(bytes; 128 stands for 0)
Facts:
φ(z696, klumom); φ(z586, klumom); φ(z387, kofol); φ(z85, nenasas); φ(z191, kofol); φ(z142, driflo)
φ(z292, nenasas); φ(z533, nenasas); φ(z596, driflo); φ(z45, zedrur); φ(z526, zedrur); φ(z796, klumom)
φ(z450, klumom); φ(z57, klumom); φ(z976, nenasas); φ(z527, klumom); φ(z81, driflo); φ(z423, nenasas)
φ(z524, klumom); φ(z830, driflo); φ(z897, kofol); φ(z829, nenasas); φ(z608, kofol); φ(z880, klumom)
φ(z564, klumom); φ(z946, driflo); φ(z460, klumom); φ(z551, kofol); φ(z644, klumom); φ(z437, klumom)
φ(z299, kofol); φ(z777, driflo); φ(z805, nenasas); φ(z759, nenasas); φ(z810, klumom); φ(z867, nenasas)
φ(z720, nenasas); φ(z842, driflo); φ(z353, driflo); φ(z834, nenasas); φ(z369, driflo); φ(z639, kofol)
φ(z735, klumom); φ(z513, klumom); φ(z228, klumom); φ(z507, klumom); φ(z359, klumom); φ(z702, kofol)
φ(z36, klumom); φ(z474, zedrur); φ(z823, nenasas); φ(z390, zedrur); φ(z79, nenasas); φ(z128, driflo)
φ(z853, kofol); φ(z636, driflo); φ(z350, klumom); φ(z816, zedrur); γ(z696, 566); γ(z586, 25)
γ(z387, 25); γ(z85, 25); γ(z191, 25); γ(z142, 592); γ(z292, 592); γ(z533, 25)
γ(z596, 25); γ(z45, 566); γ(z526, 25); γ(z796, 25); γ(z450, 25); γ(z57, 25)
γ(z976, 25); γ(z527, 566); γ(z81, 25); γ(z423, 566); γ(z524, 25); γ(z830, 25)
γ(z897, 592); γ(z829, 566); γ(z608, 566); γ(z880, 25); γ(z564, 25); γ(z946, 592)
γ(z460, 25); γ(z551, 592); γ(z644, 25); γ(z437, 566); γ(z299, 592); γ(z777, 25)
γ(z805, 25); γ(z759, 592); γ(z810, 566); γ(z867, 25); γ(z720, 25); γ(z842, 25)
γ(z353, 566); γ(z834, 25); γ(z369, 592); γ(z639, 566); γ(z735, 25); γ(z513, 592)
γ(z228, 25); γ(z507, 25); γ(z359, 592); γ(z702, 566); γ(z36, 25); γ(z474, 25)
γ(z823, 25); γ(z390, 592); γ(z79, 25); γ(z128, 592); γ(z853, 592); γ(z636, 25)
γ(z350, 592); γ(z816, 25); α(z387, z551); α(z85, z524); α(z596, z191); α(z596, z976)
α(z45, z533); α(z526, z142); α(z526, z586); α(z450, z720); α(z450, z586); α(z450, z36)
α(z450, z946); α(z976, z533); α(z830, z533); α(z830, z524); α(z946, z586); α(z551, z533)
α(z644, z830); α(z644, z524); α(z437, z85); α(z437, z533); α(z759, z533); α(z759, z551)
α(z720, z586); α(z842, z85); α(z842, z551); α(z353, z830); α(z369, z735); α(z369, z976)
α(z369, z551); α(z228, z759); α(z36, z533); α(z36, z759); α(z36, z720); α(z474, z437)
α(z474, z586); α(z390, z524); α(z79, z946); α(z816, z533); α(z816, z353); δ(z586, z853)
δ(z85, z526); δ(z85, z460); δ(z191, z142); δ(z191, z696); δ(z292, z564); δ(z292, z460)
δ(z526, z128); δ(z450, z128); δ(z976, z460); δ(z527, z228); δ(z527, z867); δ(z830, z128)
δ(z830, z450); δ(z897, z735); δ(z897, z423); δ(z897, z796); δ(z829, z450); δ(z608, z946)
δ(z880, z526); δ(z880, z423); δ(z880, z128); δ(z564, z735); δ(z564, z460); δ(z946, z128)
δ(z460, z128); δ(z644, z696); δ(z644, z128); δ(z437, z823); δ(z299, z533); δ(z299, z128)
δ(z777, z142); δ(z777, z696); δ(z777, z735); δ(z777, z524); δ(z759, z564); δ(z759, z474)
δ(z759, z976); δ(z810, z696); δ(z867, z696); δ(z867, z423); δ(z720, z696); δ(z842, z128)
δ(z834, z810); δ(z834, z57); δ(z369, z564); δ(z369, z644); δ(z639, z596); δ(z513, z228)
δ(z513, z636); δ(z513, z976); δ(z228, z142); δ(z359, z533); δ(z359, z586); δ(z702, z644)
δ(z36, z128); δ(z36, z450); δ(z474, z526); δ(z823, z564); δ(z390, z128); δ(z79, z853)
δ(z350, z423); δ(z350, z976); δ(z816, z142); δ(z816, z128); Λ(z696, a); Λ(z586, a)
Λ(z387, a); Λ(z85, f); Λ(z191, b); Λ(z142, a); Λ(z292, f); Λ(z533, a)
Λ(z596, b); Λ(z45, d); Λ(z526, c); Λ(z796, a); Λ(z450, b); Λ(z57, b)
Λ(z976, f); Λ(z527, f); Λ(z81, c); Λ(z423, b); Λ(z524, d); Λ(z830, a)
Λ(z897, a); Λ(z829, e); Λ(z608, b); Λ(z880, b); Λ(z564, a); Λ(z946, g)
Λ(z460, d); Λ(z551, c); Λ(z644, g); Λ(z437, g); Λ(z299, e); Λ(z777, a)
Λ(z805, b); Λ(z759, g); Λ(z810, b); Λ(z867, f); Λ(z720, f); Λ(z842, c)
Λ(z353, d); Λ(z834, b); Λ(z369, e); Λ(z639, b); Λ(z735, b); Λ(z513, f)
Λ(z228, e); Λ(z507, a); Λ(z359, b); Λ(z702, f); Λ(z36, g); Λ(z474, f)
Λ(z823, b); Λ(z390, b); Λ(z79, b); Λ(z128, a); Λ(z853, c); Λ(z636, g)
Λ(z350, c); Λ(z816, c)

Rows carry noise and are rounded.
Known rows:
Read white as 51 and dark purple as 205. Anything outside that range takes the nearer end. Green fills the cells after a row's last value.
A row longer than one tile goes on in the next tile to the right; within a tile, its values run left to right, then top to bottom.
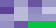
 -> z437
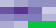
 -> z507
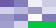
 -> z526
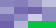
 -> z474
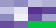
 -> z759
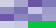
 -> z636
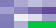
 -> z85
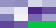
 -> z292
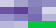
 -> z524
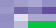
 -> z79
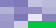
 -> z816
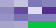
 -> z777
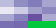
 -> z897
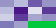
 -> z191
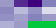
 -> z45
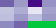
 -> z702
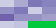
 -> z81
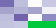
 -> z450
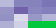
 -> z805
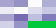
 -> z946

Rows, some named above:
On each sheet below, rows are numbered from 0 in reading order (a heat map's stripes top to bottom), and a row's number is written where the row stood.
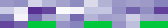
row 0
z292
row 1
z299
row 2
z834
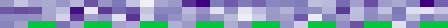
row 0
z586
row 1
z191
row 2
z644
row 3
z45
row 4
z829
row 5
z816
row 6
z437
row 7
z353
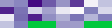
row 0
z696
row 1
z390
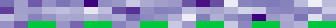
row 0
z527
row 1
z639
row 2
z228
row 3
z423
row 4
z142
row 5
z880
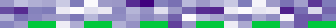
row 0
z228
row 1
z128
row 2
z45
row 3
z823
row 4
z128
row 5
z810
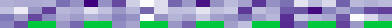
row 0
z369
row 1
z639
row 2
z460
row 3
z608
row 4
z387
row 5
z564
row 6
z976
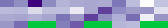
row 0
z639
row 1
z369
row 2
z36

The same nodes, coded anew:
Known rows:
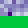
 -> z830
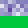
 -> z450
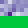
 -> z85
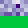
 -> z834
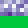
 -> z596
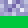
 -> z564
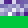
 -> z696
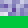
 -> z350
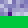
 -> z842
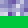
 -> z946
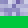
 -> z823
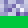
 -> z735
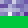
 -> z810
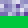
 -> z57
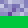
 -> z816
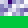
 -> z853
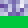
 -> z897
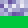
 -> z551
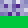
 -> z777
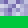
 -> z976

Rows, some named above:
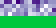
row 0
z423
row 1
z128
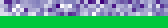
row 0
z128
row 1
z390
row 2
z639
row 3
z423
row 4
z608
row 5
z437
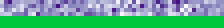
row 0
z142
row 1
z369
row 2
z702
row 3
z387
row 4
z79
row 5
z437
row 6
z128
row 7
z644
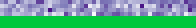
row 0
z976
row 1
z299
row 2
z946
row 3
z45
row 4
z387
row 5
z353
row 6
z829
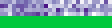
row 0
z527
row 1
z191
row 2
z79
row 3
z586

